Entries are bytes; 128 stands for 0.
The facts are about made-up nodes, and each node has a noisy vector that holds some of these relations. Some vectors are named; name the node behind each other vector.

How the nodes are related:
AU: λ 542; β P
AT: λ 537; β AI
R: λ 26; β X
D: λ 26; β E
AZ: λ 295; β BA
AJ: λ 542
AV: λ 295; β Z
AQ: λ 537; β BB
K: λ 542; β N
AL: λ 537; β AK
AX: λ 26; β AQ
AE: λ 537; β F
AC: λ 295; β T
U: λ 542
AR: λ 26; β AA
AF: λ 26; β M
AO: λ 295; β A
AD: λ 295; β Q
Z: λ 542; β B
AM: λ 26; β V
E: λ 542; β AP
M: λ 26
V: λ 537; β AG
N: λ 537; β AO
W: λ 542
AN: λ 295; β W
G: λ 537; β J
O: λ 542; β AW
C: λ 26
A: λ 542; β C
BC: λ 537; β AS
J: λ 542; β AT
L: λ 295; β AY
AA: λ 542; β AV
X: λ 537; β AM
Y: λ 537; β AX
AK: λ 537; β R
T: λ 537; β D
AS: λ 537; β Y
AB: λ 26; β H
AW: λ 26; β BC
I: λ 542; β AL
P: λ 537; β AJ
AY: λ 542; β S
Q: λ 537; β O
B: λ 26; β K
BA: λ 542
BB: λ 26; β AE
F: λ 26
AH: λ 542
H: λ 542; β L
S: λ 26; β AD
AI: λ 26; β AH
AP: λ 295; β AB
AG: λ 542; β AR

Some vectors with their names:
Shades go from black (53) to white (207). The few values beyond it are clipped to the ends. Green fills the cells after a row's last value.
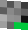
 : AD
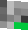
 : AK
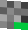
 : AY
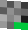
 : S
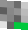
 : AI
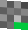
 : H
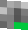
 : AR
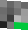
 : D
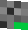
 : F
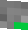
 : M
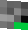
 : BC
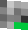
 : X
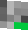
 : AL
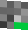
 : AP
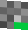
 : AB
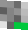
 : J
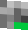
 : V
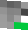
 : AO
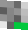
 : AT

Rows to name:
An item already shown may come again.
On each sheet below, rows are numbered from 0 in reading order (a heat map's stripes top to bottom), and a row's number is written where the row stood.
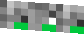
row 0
X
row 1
N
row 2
X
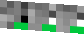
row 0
O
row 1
K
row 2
AO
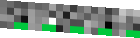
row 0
AS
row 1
N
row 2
BB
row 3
Q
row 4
AM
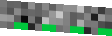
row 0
BC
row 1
E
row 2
AV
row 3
AQ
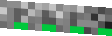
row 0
AV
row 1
AG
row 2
AA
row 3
Y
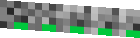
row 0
AX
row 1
L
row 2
V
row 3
AK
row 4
R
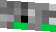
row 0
AW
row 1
Z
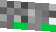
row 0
L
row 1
B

